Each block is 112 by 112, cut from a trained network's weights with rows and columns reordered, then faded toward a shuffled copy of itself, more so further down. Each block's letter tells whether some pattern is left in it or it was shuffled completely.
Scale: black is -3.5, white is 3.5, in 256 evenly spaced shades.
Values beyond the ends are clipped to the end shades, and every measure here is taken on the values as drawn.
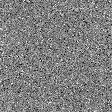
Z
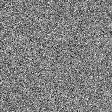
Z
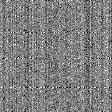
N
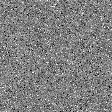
Z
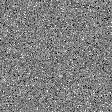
Z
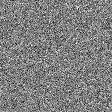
Z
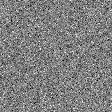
Z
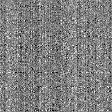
N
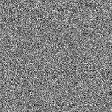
N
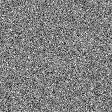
Z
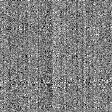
N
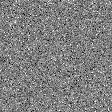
Z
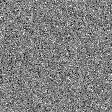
Z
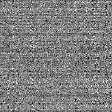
N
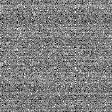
N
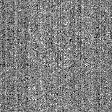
N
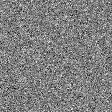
Z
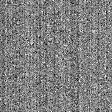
N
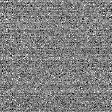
N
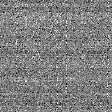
N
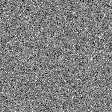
Z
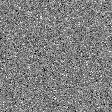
Z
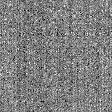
N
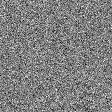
Z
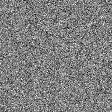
Z
